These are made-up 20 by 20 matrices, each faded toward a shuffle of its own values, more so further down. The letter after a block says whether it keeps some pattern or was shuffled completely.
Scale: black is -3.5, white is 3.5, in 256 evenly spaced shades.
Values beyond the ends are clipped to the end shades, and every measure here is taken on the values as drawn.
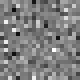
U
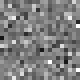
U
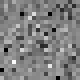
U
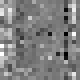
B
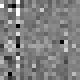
B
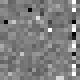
B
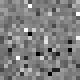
U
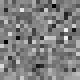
U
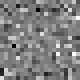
U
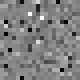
U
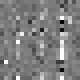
B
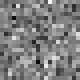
U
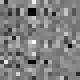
B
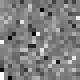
U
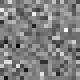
U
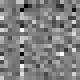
B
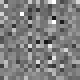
B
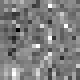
B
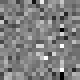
B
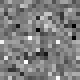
U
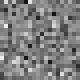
U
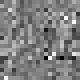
B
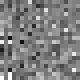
B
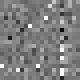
B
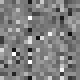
B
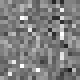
B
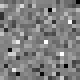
U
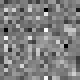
B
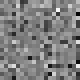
B
